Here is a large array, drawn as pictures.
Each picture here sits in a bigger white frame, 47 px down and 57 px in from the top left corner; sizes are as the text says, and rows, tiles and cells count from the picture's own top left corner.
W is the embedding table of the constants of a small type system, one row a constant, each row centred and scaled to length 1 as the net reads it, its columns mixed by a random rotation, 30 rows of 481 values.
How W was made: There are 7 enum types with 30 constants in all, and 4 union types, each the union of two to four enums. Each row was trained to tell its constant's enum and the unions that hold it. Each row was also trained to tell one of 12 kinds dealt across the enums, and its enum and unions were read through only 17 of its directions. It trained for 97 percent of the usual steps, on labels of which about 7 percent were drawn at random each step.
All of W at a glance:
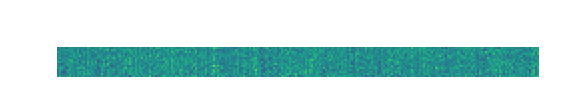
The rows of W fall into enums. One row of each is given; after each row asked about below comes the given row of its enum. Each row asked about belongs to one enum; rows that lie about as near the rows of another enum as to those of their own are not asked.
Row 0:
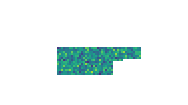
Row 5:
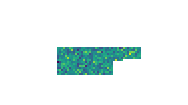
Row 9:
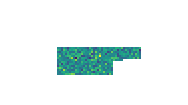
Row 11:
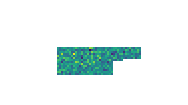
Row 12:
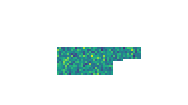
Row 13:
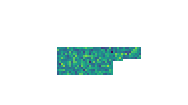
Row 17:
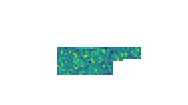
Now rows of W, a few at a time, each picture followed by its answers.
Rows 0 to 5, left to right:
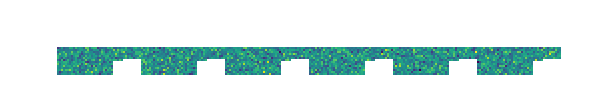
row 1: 12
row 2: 0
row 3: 13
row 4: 0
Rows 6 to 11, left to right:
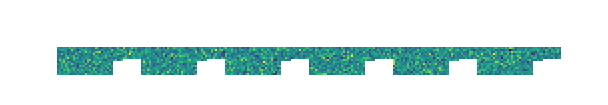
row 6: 5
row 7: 12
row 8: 12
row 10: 0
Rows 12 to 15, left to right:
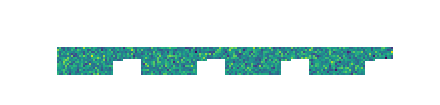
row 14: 5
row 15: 0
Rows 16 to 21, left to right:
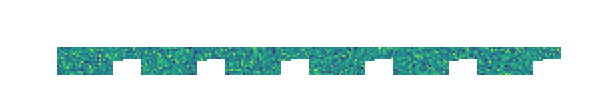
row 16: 0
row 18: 13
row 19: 12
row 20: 5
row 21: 5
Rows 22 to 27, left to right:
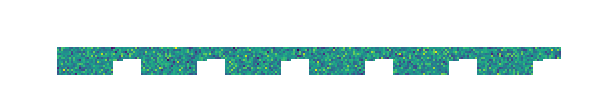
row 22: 13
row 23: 17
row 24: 17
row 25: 17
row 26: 11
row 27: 12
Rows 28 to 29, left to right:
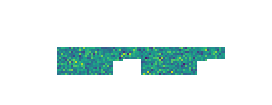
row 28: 13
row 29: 9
